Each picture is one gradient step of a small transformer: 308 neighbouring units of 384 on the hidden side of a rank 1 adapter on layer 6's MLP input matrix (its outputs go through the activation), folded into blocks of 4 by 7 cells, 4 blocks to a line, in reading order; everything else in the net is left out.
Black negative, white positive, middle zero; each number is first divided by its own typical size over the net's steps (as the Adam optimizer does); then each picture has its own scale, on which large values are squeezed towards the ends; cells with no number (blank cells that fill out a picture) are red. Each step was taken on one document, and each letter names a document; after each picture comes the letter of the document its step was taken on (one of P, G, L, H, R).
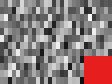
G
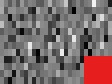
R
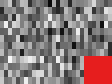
G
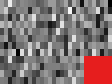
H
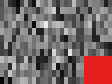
G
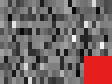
R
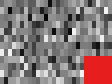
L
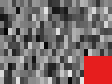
G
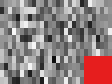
L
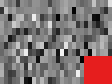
H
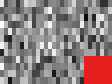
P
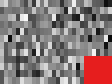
P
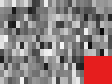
P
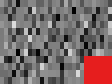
R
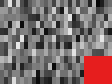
L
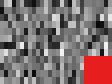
P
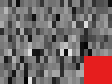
R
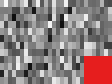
P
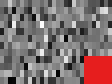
H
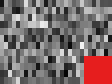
P
